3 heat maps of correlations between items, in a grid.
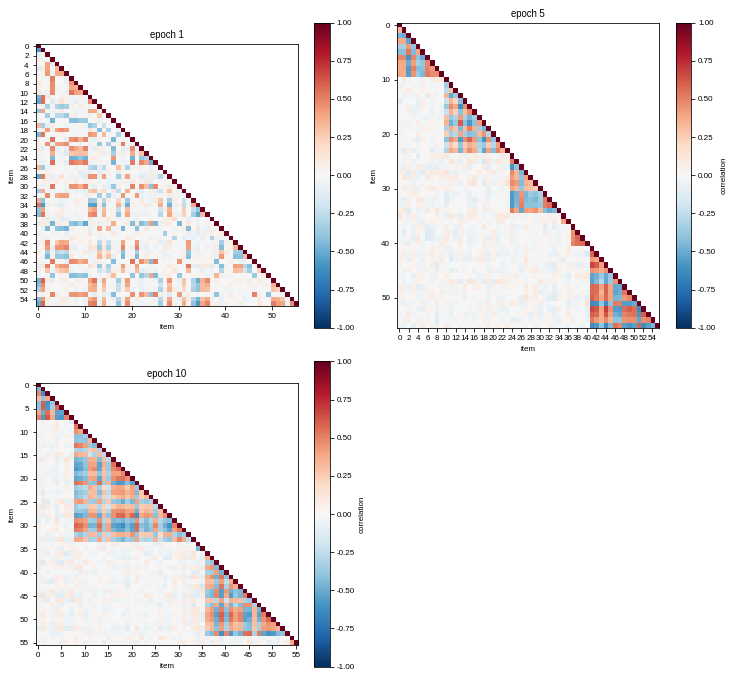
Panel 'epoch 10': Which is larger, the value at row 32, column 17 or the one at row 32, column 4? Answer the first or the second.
the first
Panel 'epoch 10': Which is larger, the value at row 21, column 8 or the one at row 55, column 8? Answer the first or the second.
the first
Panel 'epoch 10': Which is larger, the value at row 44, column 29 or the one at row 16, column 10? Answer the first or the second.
the first
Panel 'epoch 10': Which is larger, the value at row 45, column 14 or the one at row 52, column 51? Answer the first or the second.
the second
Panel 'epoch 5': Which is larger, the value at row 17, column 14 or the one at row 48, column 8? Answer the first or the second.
the second
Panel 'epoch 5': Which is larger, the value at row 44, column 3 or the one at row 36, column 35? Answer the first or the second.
the second
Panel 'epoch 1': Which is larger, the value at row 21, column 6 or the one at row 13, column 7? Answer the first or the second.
the first
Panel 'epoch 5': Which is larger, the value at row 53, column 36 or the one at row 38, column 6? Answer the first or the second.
the first
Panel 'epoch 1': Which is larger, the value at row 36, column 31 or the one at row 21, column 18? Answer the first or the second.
the second
